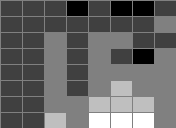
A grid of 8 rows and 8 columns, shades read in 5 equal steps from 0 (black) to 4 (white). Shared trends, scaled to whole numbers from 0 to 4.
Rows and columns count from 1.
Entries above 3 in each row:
0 0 0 0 0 0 0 3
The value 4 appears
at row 8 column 5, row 8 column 6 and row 8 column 7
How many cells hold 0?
4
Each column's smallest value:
1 1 1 0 1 0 0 1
